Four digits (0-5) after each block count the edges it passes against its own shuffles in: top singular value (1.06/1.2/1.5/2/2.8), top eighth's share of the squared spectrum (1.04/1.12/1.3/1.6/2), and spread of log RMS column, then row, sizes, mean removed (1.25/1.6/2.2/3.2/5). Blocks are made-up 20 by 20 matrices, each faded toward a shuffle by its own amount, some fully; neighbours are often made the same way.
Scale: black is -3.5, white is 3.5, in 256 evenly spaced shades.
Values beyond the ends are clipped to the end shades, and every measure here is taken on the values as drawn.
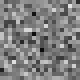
0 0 0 0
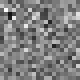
1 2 0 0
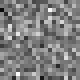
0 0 0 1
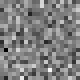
1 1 0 0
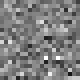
1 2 0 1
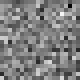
1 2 1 1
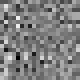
2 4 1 1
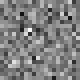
1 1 0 0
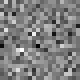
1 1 0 0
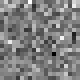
1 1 0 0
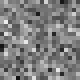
0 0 0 0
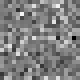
0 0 0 0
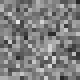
0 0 0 0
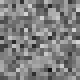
1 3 0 1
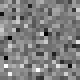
0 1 0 0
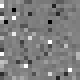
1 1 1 0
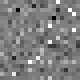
0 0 0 0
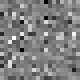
0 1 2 1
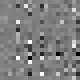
2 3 2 1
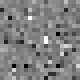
1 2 0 1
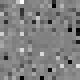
1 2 1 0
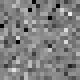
0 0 0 0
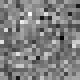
0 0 0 0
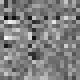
3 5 2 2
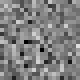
2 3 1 0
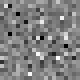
1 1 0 0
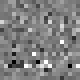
2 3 0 1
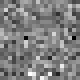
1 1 0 1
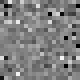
1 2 0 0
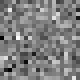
1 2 0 1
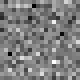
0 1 0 0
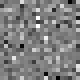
2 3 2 0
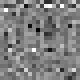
3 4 0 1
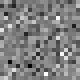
2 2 0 0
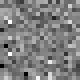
0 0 0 0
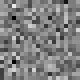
0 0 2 0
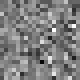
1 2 2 0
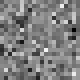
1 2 0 0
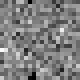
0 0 0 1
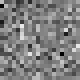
0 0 1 0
